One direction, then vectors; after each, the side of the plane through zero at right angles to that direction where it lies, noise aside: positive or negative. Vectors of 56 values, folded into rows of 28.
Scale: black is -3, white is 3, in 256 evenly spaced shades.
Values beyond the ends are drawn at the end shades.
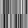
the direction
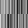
negative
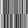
positive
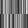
negative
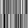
positive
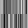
positive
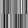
positive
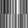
positive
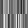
negative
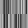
positive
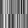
negative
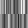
positive
